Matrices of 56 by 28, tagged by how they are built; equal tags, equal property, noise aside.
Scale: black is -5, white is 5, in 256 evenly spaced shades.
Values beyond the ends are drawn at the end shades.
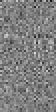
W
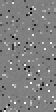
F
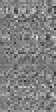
W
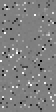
F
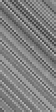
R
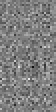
W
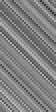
R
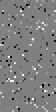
F
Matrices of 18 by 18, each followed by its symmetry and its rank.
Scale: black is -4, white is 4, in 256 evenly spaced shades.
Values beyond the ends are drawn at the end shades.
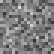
neither, full rank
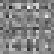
neither, rank three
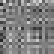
antisymmetric, rank two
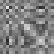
symmetric, rank three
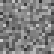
antisymmetric, full rank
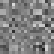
neither, rank three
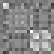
symmetric, rank three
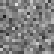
antisymmetric, full rank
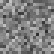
neither, full rank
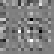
antisymmetric, rank two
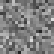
antisymmetric, full rank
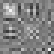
symmetric, rank three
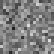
neither, full rank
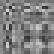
antisymmetric, rank two
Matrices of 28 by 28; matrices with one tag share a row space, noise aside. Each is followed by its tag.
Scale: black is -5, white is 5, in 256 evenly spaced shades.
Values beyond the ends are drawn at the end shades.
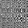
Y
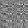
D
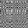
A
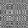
A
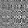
Y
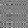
A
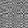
D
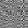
D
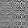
Y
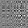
Y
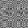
D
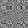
D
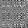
Y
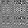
Y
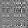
Y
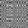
A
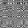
D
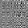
Y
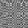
D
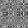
D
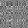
A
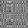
A
